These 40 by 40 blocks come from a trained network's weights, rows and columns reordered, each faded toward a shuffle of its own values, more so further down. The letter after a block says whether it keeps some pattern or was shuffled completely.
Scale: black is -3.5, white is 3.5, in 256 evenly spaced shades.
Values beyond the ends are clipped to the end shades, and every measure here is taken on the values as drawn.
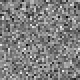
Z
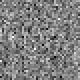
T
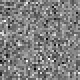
T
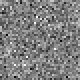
Z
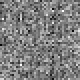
T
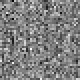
T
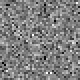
Z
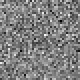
Z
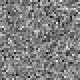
Z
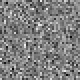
Z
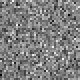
Z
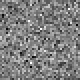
Z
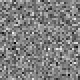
T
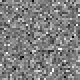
Z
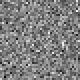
Z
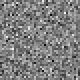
Z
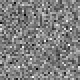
Z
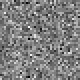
T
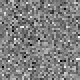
Z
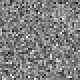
Z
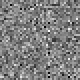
T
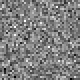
Z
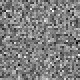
Z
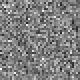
Z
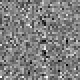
T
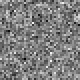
T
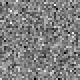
Z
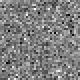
Z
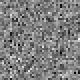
T
